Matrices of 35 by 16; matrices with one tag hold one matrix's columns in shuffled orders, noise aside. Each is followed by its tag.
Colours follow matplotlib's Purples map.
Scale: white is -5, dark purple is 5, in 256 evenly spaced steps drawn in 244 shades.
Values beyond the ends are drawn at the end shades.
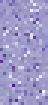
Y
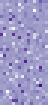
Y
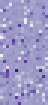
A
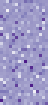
Y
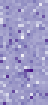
A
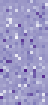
A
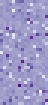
Y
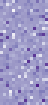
Y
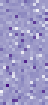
Y
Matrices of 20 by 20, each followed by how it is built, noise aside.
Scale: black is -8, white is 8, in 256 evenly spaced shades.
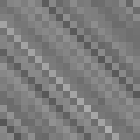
Toeplitz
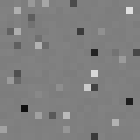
sparse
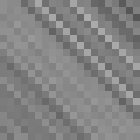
Toeplitz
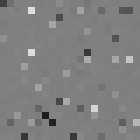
sparse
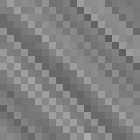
Toeplitz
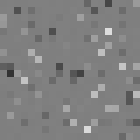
sparse
